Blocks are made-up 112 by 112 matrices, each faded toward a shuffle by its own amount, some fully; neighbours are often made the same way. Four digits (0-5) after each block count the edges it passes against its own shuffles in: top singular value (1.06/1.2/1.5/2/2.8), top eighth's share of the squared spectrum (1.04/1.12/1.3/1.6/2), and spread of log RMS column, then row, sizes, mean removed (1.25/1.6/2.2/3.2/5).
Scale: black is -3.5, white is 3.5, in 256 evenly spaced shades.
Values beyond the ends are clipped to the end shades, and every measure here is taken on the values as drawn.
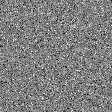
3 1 0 0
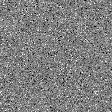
3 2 0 0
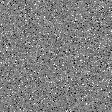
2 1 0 0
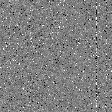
3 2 1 0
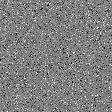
0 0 0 0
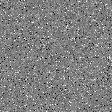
2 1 0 1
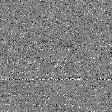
3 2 0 2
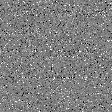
2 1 0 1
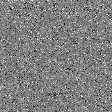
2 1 0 1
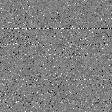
3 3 0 2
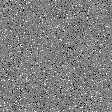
0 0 0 0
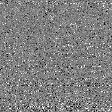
3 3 0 3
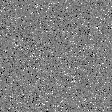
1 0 0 0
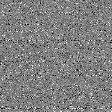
3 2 0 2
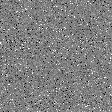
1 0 0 0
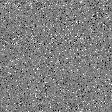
1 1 0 1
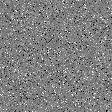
0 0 0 0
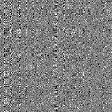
4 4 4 2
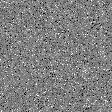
0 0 0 0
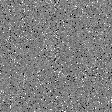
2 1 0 0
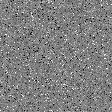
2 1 0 0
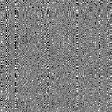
5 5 4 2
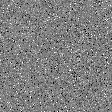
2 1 0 0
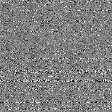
2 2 0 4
